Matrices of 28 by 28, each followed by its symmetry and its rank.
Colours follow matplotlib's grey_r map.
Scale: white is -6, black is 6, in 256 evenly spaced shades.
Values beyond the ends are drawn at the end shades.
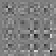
symmetric, rank three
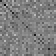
symmetric, rank five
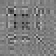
symmetric, rank three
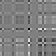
symmetric, rank one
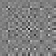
symmetric, rank three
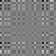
symmetric, rank one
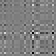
symmetric, rank two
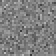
neither, full rank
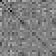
symmetric, rank five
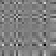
symmetric, rank two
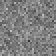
neither, full rank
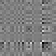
symmetric, rank two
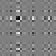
symmetric, rank one
